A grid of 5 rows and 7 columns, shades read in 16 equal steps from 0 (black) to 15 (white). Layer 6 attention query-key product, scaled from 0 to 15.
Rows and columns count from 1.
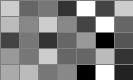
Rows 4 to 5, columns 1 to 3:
9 7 12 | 10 11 7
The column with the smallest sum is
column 7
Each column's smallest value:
4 6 3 3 0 0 2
